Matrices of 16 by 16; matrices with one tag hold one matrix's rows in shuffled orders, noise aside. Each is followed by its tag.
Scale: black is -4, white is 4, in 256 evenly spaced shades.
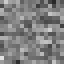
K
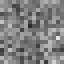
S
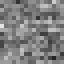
K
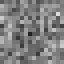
S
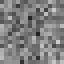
S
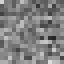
K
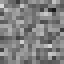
K
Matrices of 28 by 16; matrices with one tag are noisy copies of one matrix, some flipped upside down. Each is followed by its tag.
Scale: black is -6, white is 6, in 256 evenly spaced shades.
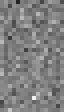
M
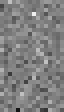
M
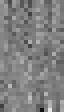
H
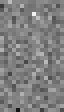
M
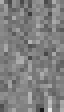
H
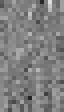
H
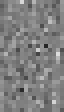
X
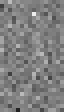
M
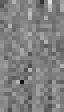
H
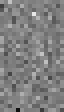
M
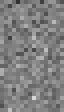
M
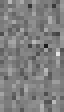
X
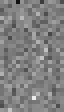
M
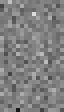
M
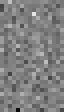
M
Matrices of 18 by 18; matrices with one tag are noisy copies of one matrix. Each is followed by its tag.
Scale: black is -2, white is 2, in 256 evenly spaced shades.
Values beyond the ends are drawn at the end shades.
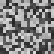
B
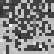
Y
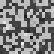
B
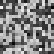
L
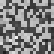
B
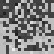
Y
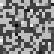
B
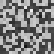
B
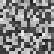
B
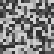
L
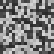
L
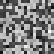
L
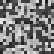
L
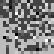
Y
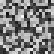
B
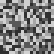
B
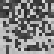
Y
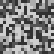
L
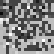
Y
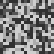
L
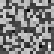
B
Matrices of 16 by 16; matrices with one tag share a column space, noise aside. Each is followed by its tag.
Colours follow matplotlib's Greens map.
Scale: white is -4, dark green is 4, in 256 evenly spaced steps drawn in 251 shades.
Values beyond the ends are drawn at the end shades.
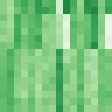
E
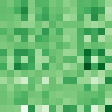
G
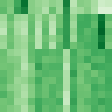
E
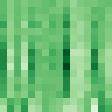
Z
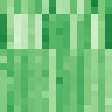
E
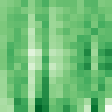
Z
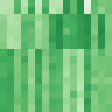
E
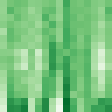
Z
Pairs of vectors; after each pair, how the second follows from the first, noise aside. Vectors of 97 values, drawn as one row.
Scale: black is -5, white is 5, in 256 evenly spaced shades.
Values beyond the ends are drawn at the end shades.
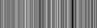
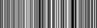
scaled up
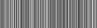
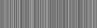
shrunk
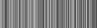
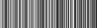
scaled up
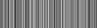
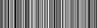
scaled up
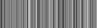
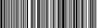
scaled up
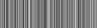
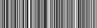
scaled up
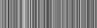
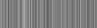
shrunk
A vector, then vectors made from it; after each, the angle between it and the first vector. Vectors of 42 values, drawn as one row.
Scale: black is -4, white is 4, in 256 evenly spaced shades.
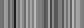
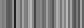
orthogonal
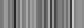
nearly parallel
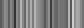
nearly parallel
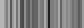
partly opposed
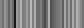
nearly parallel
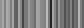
orthogonal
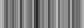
partly opposed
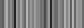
nearly parallel
